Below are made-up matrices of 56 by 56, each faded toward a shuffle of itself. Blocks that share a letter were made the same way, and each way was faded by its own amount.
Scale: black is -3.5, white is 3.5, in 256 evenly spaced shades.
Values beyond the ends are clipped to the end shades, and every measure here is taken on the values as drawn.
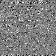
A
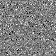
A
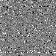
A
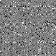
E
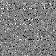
A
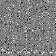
E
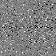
E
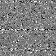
A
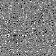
E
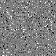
E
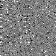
E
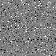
E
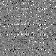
E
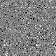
E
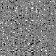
E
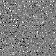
E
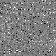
E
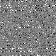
A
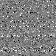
A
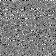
A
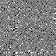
E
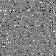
E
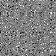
E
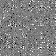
E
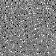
E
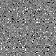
E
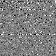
A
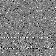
A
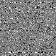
A
